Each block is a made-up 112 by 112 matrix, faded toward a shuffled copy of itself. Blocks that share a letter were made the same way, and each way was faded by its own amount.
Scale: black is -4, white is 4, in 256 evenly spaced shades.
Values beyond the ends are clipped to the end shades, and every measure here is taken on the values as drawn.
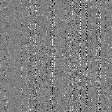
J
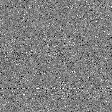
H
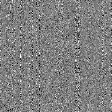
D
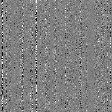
J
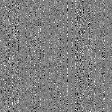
J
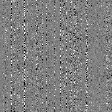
J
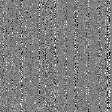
J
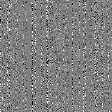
J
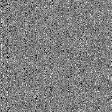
D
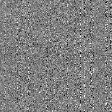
D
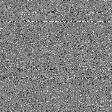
H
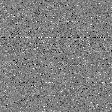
H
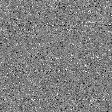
H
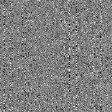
D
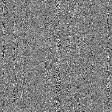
D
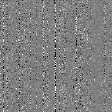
J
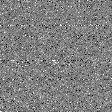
H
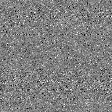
H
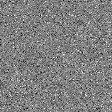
H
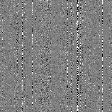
J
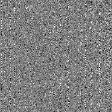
D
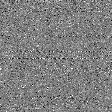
H
